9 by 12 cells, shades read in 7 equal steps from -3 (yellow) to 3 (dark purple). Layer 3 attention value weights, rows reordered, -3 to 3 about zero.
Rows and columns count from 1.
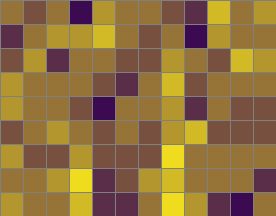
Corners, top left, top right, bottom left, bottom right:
0 -1 -1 0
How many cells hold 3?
4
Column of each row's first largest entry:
4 9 3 6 5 1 2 5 11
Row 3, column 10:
1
